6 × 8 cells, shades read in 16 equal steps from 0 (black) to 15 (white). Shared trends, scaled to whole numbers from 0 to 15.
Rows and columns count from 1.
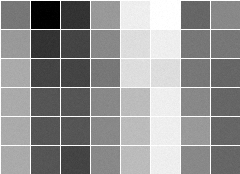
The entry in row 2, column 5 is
13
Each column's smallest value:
7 0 3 7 11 13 6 6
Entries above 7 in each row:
4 4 3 5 5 5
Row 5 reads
10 5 5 8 11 14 9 6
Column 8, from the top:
8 7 6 6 6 6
